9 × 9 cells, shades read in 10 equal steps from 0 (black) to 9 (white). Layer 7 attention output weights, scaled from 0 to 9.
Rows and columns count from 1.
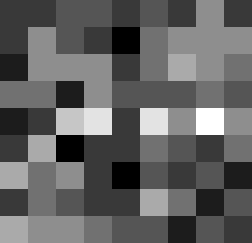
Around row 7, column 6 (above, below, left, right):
4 6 0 2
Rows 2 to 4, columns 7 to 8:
5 5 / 6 5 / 3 4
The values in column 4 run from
2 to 8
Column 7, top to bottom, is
2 5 6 3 5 3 2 4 1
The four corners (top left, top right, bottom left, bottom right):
2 2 6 2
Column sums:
26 37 32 33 16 38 31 37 29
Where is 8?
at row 5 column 4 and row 5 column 6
